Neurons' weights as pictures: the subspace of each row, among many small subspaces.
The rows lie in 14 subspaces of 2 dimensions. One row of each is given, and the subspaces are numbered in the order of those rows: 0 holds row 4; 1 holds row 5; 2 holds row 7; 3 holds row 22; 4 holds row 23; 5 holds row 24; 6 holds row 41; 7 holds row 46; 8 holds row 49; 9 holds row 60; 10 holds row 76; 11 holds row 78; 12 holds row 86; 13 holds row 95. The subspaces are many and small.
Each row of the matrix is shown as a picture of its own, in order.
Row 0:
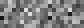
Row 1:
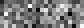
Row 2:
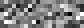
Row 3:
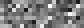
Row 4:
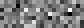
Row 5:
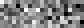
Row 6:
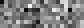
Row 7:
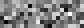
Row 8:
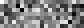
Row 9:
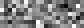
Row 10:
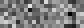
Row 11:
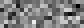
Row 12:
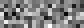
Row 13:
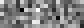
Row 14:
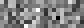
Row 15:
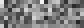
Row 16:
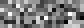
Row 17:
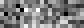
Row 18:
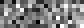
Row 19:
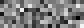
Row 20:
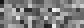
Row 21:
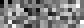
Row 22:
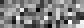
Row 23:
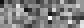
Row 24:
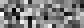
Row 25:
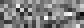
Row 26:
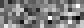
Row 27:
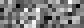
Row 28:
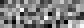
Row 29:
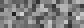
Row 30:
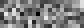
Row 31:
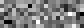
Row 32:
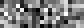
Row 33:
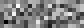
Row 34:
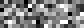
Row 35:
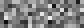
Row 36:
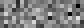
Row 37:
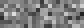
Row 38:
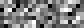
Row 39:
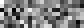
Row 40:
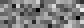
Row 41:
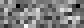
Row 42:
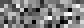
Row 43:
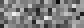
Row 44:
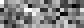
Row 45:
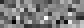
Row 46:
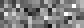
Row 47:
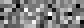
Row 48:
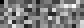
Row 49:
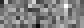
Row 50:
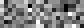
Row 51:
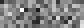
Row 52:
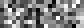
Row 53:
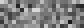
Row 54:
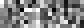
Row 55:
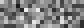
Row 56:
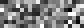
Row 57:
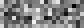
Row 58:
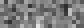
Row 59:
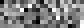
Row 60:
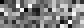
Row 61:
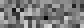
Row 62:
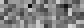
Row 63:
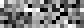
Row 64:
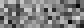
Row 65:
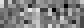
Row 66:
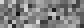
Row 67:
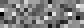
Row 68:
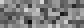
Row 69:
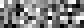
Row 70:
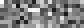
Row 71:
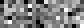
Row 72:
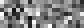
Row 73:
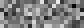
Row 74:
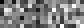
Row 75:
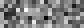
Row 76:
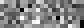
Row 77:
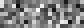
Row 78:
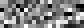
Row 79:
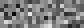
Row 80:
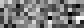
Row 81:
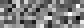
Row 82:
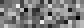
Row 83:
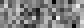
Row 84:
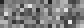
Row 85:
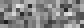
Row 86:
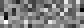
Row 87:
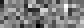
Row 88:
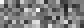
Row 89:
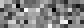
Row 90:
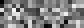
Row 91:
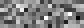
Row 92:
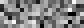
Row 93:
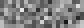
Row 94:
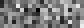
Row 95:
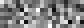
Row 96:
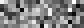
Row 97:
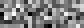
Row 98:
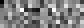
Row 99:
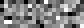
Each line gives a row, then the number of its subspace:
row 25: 2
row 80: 4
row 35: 12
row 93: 3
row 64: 4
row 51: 10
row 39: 5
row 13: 10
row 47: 0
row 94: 1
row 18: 9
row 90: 5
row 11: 1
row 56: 9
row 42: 1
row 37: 7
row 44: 7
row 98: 13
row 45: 3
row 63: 7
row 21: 4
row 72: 5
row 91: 11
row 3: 6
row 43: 12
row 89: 13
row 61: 5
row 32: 2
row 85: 2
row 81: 0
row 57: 12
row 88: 1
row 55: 10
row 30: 5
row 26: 4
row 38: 6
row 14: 6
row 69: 4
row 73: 12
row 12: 7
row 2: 11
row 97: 7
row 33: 2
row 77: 13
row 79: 2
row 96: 9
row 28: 3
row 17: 2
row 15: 12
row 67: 11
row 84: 3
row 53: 9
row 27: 6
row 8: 9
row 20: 5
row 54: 13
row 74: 9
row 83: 6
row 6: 1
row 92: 9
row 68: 7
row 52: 6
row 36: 0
